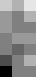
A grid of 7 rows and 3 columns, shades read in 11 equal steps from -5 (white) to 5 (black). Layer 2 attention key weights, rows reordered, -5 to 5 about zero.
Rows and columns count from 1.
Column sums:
2 -2 -9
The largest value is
5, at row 7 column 1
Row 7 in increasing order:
0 0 5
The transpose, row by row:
-3 -1 -1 0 0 2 5 | -2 0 0 -1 1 0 0 | -4 -2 0 -1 0 -2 0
